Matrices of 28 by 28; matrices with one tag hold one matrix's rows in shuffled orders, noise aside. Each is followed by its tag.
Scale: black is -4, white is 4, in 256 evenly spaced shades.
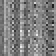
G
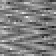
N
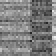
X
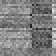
X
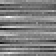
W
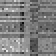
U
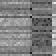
X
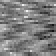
N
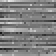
W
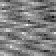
N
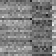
X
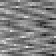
N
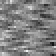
N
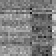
X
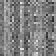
G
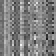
G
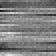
W
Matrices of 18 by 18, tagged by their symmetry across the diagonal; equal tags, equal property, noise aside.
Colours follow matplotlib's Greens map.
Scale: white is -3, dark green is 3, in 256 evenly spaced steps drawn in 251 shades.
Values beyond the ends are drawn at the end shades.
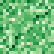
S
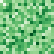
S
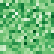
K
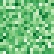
K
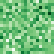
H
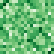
S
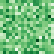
H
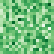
K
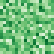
H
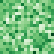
S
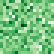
K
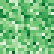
H
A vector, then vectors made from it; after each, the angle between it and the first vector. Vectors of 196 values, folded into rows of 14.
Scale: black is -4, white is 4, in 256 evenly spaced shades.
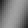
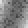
nearly opposite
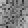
partly opposed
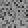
orthogonal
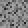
orthogonal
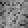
partly aligned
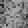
partly aligned
